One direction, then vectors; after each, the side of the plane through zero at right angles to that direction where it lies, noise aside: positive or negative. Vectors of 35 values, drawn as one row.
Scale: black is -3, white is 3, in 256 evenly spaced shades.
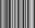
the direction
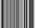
negative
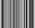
negative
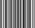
positive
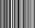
positive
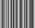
negative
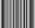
negative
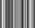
positive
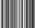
negative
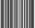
negative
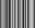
positive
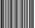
negative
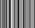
positive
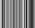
negative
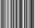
negative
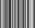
positive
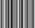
negative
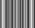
positive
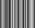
positive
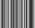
negative
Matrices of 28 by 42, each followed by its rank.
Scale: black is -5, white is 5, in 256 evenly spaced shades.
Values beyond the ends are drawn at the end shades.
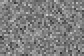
full rank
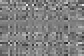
three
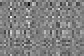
three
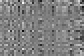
three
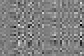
three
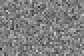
full rank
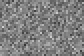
full rank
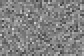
full rank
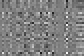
three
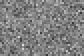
full rank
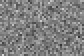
full rank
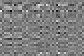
three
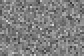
full rank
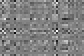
three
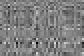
three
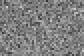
full rank
